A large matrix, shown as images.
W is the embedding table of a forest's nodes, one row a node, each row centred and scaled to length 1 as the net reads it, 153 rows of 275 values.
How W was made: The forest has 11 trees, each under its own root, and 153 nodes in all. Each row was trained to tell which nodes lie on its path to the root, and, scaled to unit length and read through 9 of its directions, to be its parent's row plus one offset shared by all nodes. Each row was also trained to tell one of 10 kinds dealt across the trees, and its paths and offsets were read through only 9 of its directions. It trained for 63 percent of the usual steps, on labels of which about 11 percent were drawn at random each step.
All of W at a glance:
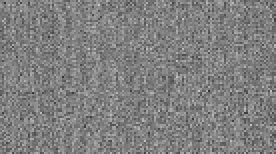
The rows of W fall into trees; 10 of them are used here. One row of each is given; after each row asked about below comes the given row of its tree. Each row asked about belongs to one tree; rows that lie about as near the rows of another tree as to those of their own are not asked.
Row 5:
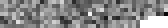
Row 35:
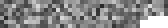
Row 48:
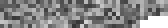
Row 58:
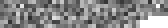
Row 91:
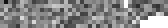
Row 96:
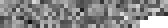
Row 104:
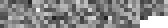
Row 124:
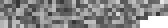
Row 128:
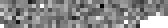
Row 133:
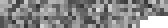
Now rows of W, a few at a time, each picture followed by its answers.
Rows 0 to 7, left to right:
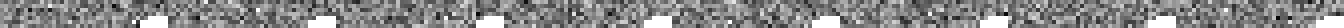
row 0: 128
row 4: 91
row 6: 48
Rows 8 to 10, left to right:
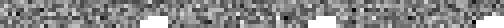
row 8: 128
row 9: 5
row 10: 128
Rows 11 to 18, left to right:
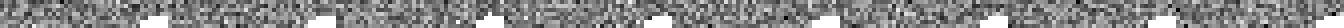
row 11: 91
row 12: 48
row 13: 104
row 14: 104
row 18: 35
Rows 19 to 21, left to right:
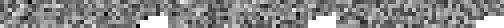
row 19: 104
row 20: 35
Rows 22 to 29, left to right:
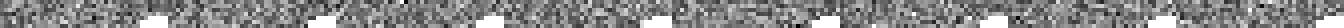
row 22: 35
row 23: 104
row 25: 48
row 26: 104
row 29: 35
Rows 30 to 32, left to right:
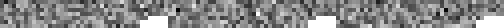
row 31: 91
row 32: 5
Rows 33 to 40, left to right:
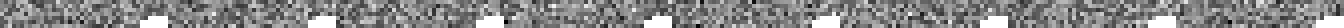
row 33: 91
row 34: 133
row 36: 104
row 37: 91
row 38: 91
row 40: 58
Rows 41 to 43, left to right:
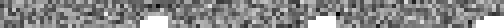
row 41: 128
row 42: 35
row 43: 58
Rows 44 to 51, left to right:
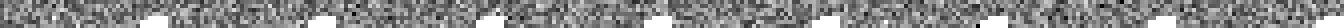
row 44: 5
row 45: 5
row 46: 128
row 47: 35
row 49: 91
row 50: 35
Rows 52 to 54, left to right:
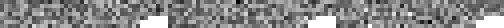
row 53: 91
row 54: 91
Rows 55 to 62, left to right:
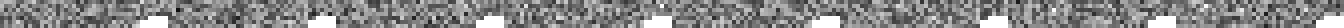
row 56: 133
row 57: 91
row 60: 104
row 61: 5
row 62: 128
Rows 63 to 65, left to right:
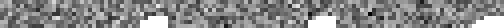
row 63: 58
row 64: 128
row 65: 35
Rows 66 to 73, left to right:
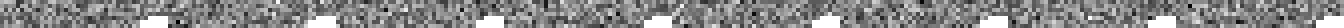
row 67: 48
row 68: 104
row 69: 91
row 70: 91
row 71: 35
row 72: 104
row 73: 5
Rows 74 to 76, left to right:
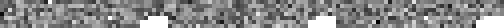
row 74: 104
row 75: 133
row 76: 128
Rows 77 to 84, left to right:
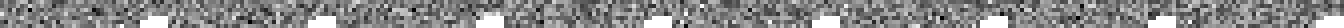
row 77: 128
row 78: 91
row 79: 128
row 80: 5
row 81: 128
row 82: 128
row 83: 104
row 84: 35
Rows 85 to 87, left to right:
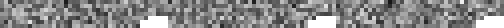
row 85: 5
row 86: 58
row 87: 35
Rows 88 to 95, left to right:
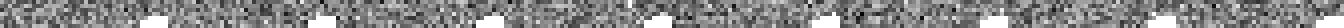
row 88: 5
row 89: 128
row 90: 91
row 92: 48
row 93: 35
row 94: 35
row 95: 91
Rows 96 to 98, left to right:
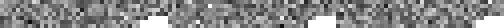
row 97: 128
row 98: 48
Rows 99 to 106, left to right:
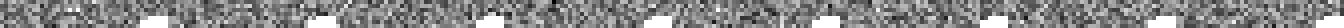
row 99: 35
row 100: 48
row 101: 5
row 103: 91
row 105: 48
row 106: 48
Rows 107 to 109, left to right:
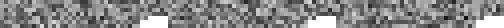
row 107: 35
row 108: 48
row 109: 58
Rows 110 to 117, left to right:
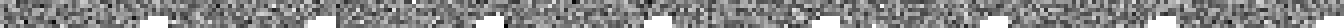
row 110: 58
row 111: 48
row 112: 104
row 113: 91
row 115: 91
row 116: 58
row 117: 58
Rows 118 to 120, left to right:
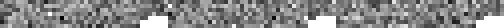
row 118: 104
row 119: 104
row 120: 91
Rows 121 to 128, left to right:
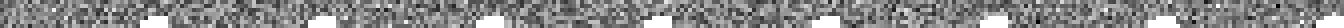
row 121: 104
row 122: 5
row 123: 128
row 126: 128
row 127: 58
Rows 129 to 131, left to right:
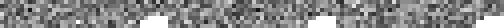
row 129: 128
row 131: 35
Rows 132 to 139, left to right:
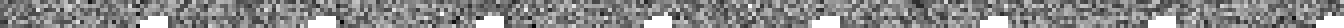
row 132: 104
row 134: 104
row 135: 104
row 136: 48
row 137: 5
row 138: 128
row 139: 104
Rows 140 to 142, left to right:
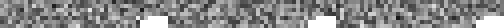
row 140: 128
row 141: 5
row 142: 5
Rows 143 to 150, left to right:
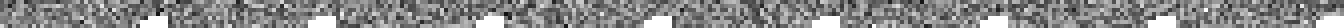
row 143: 104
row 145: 5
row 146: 35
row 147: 91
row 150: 128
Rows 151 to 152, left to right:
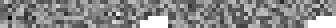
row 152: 48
